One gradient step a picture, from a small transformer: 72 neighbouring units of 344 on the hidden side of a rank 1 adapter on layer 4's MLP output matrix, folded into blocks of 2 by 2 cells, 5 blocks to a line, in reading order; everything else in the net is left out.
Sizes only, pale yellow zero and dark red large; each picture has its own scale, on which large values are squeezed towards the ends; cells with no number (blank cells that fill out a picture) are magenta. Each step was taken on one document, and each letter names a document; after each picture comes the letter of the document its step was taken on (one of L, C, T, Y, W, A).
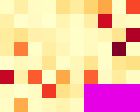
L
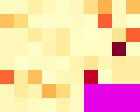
L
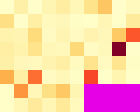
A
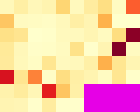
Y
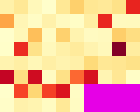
L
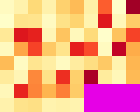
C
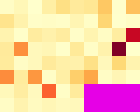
Y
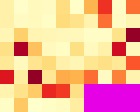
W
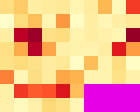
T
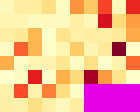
C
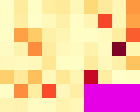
C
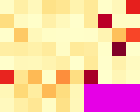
A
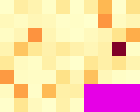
A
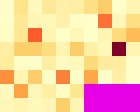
T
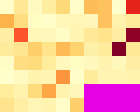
A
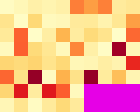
W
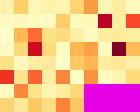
T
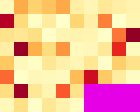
Y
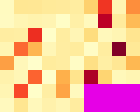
C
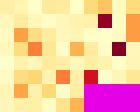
T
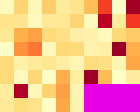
C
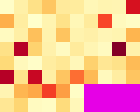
L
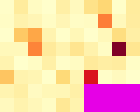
T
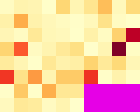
Y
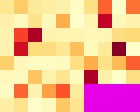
C
